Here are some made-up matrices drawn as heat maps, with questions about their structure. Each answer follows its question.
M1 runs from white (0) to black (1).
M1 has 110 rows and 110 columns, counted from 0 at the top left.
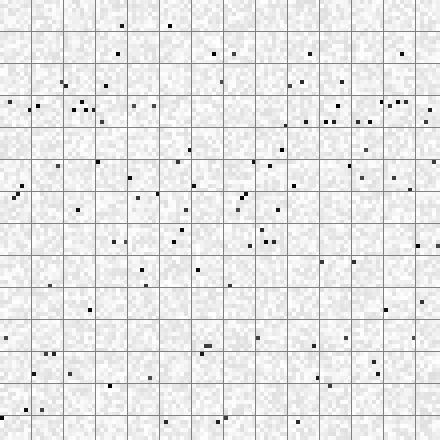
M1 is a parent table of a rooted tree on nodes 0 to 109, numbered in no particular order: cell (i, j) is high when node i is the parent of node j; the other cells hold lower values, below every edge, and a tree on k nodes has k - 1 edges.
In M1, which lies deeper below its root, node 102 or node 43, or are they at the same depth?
node 43
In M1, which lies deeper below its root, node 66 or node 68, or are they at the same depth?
the same depth
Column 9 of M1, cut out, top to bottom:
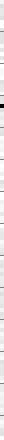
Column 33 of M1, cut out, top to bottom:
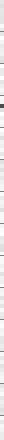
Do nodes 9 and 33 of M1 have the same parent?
yes
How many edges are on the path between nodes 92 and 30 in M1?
1
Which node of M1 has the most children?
30
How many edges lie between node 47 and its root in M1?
6
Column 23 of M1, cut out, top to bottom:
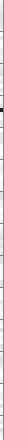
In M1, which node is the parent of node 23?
27
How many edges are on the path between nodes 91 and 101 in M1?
7
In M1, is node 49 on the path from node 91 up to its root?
no
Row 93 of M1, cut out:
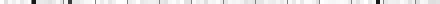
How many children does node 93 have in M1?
3
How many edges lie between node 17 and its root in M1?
4
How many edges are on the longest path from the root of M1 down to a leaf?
36
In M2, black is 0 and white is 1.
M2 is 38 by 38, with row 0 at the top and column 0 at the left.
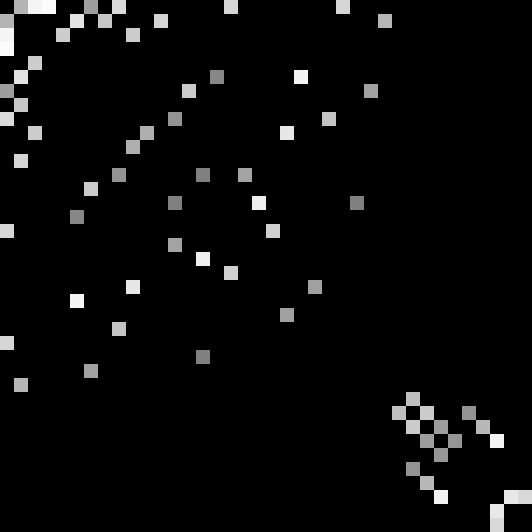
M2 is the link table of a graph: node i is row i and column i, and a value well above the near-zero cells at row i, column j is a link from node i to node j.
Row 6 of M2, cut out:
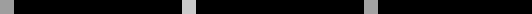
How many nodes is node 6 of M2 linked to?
3
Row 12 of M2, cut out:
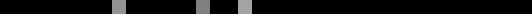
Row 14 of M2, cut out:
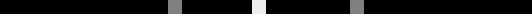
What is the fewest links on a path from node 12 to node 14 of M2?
1
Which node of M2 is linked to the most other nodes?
node 0
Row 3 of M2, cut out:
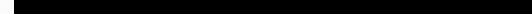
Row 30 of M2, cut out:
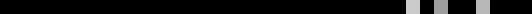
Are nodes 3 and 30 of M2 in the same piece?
no
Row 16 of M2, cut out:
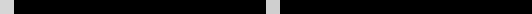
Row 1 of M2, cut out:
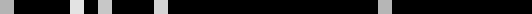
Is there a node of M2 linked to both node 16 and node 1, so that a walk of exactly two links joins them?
yes
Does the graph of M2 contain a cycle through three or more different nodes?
no
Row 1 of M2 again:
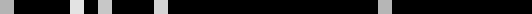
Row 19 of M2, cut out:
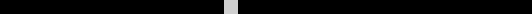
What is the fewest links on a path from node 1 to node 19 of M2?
3
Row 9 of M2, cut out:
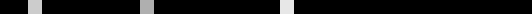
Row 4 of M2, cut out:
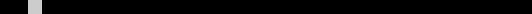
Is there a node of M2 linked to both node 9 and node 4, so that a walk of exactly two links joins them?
yes
